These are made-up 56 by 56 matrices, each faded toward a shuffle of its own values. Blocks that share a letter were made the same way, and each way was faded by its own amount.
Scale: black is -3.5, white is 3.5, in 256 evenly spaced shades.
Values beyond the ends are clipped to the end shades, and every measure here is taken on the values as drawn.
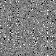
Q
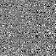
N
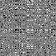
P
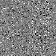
Q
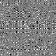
P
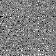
N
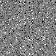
Q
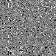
Q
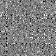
N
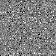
N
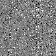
Q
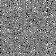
Q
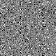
N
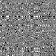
P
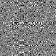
P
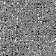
Q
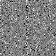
Q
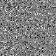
N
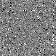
Q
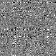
N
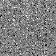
Q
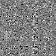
N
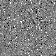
Q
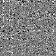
N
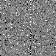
Q
